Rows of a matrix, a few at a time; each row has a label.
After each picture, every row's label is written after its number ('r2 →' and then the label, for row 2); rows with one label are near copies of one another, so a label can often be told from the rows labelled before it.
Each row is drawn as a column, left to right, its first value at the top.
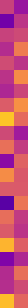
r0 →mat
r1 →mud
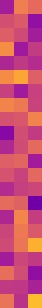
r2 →mud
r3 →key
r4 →mat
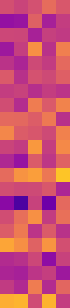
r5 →mat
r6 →mat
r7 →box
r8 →mat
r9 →box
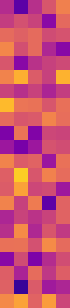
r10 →mud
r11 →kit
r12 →mud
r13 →mat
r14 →key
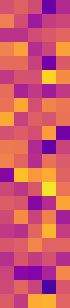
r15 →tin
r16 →box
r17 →mat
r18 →kit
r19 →mud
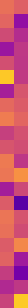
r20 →key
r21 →mat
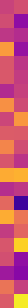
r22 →box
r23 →mat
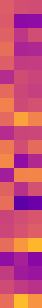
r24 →tin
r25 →mat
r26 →mat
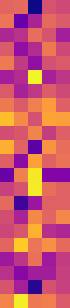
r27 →tin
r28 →mat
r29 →kit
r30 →tin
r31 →tin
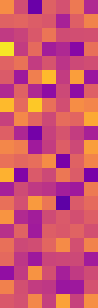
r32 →box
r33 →tin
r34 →mud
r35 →key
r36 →mat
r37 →key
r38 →tin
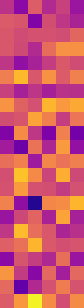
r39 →mud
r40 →kit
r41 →mat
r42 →mud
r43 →box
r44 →mud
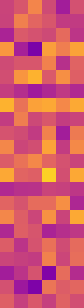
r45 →box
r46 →key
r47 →key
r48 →box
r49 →mud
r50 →box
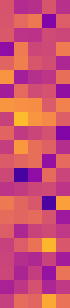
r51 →key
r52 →tin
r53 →tin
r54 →mat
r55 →mud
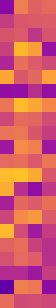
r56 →kit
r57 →box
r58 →box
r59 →key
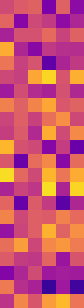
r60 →box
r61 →mat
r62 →key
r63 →kit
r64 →mat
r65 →kit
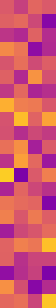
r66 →box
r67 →tin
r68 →key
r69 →mat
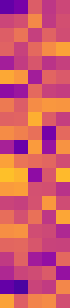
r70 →kit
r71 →kit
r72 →tin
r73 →mud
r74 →box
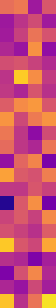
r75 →mat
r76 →key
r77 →mud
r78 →mat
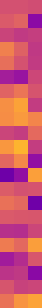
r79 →tin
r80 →tin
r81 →mat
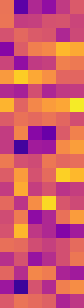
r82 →key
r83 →kit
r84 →mud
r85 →mud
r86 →box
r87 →box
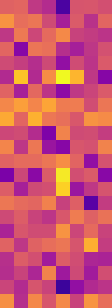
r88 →tin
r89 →key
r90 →tin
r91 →mud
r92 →kit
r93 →key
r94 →mat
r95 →tin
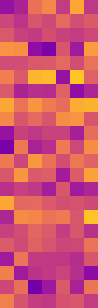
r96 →mud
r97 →box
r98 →key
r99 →key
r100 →tin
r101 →key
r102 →box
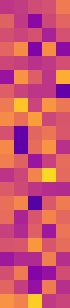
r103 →tin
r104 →mud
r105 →mat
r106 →box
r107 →key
